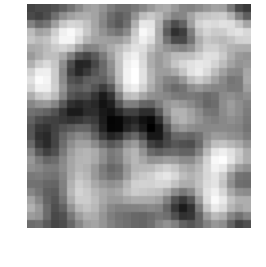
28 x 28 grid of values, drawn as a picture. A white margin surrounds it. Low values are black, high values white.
The field is mottled with small blotches. There are no lone odd cells. The centre is the ninth with the lowest average. The values follow a bell shape.
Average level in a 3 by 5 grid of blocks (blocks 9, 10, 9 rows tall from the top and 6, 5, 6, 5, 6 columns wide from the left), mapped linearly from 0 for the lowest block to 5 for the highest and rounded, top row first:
43545
20123
24435
